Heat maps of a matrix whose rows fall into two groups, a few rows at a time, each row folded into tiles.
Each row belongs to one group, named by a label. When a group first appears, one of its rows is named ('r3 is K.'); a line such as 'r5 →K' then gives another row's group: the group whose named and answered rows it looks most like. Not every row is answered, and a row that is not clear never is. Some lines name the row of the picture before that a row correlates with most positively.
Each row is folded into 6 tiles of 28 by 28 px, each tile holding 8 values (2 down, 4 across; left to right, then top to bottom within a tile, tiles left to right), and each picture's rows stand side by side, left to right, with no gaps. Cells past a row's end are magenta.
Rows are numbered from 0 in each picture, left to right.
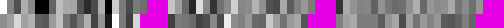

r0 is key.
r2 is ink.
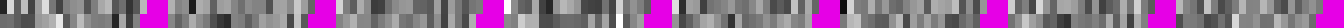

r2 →key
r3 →key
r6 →key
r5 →ink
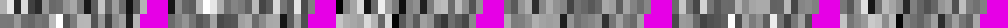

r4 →ink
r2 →ink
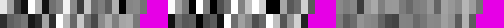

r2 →key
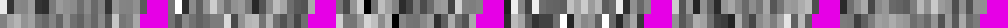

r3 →ink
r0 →key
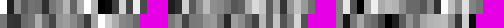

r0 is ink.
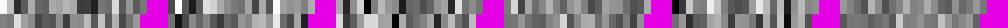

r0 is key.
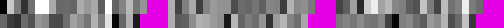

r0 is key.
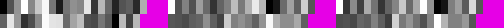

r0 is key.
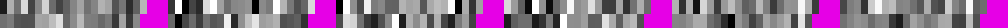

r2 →ink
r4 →key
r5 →key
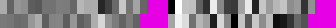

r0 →ink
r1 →ink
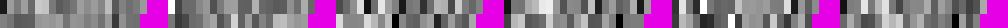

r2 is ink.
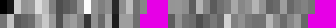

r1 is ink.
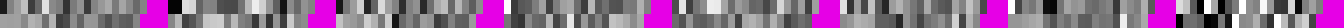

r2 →ink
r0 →ink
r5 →key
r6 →key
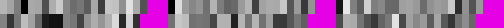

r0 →key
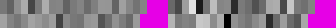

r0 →ink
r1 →ink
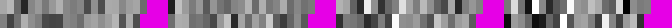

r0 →key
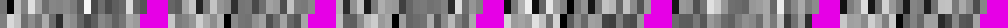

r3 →ink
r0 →key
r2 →ink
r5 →ink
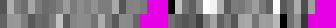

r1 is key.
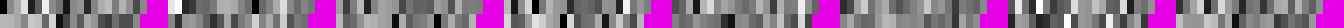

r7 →ink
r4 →key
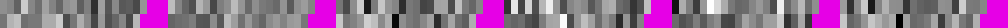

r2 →ink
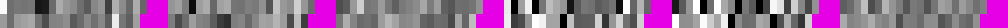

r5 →ink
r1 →key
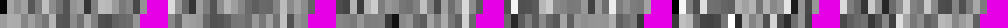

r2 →key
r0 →ink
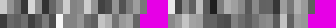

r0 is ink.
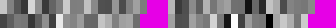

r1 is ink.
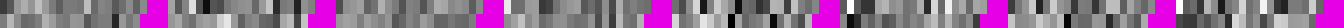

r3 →key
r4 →ink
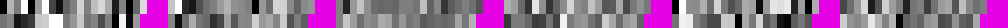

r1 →key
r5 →ink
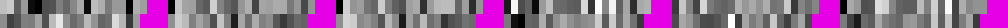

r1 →ink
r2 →ink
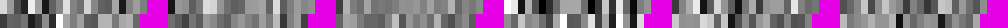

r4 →ink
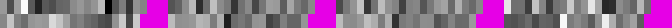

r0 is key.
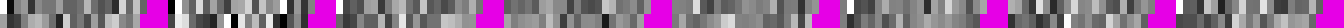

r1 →ink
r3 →ink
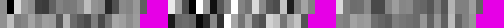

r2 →key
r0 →key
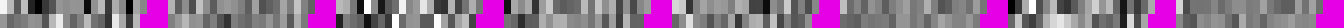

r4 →key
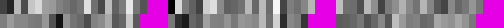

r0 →key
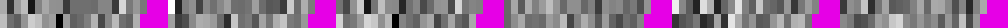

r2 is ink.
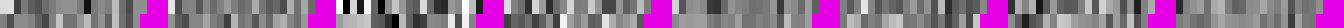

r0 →key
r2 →key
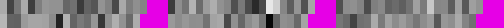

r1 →ink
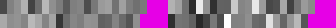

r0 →ink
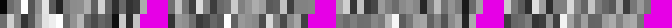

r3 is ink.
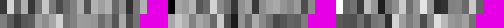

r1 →ink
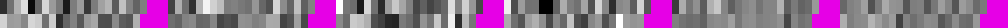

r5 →ink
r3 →key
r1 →key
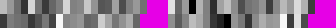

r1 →key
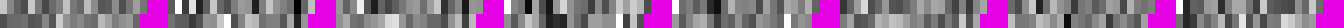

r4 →key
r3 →key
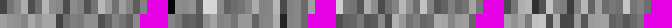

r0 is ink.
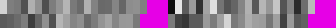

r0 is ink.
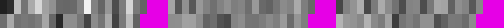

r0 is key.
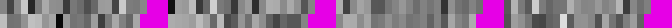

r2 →key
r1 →ink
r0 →ink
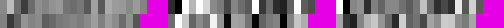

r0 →key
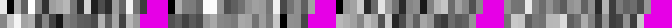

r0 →key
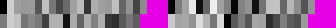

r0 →ink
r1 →ink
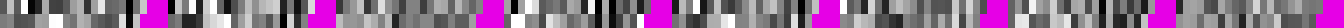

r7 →ink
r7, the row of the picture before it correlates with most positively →0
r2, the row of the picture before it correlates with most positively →1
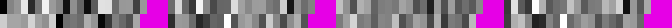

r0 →ink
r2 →key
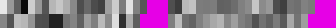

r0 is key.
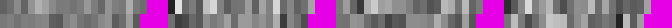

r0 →key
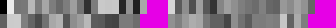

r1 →key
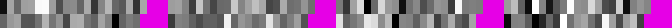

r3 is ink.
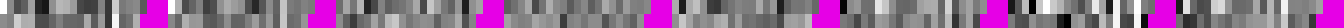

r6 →key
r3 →ink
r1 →key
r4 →key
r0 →key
